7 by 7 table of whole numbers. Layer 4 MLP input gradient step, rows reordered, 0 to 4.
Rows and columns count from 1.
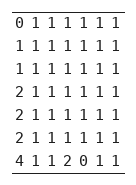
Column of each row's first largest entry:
2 1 1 1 1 1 1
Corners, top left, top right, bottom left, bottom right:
0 1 4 1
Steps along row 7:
down same up down up same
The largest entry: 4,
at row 7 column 1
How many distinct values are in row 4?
2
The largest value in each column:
4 1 1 2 1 1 1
